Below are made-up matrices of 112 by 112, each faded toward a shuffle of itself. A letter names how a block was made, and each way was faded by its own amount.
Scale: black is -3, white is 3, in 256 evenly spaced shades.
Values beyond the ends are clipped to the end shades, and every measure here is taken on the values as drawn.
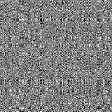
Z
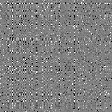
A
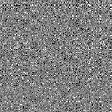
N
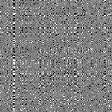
A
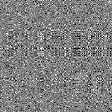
N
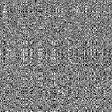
Z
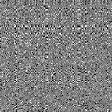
Z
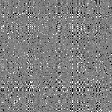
A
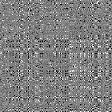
A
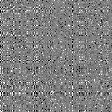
A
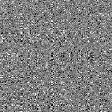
N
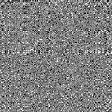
N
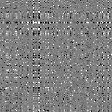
A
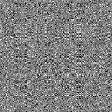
Z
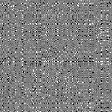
A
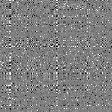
A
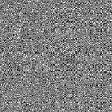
Z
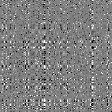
A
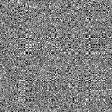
N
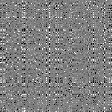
A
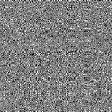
N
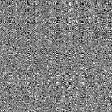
N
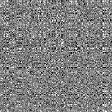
Z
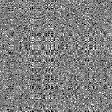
Z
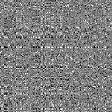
Z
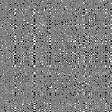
A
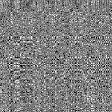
Z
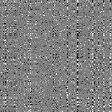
A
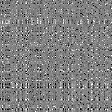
A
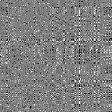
A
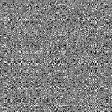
N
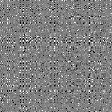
A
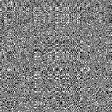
Z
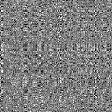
Z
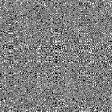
N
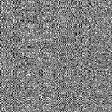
Z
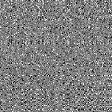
N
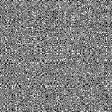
N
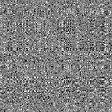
N
